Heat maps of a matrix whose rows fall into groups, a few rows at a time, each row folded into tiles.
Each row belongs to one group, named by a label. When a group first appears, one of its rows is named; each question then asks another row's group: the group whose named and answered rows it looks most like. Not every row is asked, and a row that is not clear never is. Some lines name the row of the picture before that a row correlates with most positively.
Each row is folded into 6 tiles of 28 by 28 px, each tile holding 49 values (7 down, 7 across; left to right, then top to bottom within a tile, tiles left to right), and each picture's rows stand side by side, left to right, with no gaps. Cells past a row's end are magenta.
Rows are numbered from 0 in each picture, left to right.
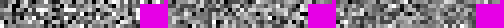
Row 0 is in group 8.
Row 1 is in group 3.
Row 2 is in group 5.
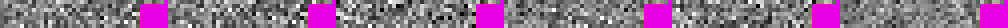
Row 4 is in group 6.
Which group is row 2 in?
3
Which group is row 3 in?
8
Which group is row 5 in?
8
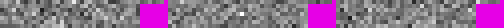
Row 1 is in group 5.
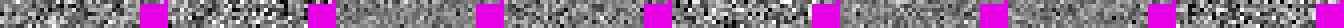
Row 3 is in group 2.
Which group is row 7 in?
8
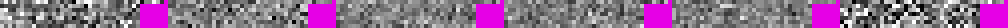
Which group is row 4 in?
2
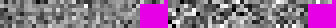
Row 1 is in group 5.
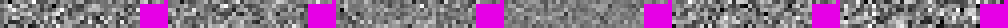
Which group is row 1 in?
5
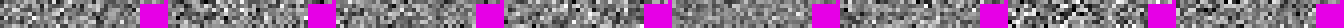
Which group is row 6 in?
5
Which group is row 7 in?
2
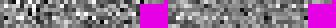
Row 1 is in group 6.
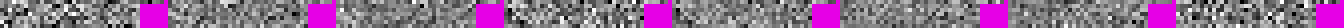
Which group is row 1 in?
3
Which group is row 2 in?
6
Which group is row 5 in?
8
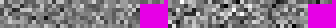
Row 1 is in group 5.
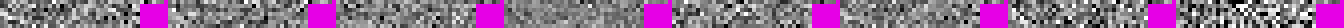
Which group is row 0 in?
3
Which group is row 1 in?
6
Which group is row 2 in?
2
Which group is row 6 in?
6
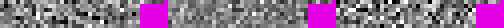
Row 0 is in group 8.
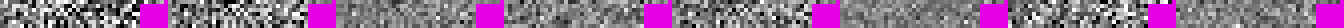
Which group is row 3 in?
8
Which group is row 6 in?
8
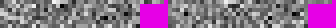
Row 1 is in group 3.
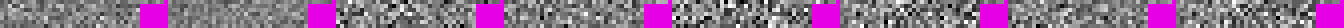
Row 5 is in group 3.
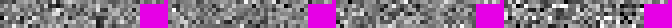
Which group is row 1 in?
6
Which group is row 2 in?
5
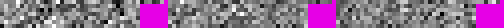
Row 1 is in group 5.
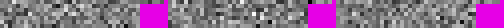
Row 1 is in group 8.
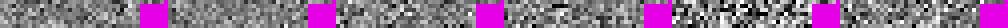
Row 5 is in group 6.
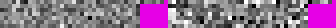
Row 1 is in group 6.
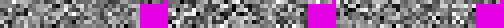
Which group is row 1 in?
5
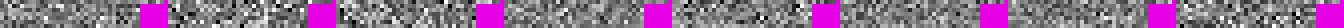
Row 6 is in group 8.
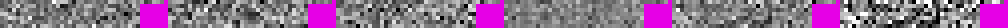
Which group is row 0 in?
3
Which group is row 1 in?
8
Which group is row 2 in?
3
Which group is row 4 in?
6
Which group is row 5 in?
6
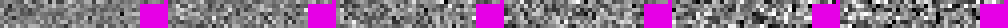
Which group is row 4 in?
8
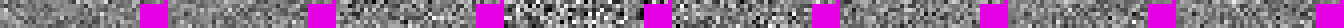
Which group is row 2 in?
8
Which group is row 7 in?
3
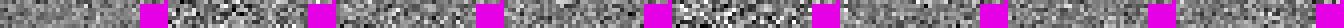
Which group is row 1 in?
5
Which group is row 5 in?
6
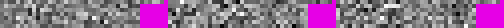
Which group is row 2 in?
2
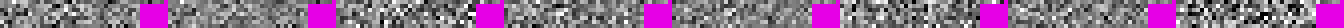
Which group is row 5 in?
6
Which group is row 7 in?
8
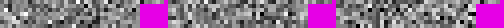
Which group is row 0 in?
6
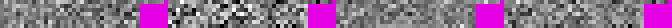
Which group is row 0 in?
3
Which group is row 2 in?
5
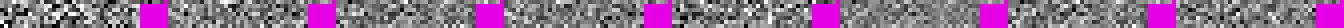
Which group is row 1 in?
3
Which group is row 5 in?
5
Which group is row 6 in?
5
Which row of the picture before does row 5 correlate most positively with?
2
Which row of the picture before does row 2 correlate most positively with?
2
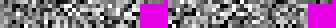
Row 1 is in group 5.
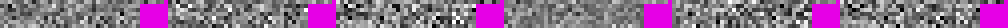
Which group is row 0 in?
2
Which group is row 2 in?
2
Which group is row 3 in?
5
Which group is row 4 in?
3
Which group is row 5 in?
2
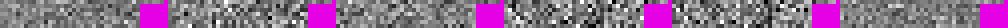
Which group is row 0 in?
3
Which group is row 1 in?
3
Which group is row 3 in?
6
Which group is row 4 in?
6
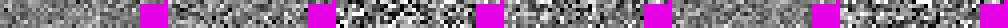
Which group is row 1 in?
2
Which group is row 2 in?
5
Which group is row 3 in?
6
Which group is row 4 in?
5
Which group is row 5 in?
6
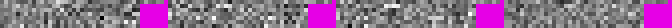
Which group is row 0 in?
3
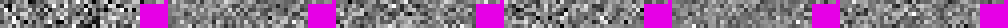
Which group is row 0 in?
6
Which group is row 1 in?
3
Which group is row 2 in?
5
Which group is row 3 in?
2
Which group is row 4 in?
3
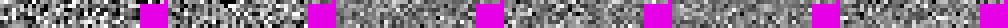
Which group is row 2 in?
3
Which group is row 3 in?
5
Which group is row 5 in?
8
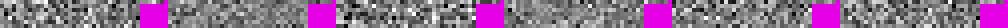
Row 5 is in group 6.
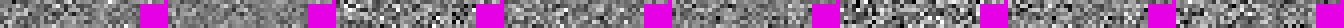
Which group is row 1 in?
5
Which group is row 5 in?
8
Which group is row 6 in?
2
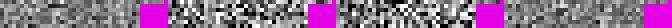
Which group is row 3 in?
2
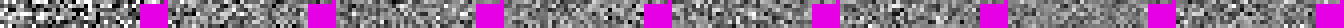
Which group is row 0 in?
6
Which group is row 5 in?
2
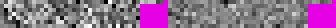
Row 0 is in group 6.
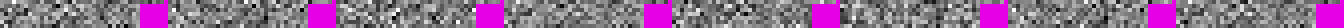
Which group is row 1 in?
6
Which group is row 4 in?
5
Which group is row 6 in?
6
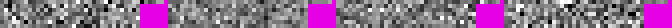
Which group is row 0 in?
6
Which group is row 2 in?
3
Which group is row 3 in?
3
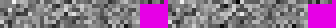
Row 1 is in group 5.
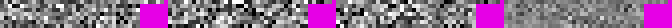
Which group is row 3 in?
8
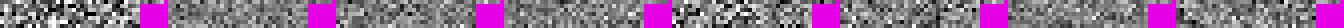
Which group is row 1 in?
2
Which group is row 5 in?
6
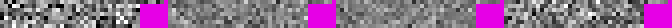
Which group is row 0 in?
2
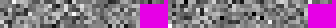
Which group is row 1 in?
8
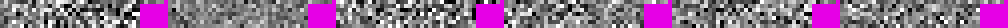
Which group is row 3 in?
5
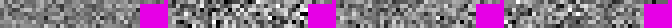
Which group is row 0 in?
2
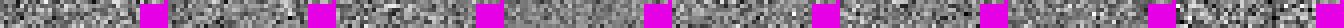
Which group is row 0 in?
8
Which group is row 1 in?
8
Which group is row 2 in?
2
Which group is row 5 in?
3
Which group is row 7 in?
6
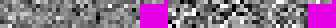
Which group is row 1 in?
5
